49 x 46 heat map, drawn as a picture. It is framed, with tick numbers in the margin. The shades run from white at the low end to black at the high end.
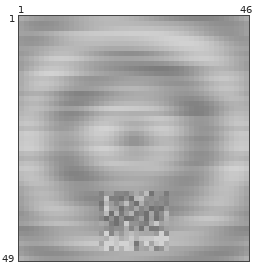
The bottom middle is the roughest part. In the bottom middle lies a patch that is rougher than the rest. Concentric rings centre on the centre. The values follow a bell shape.
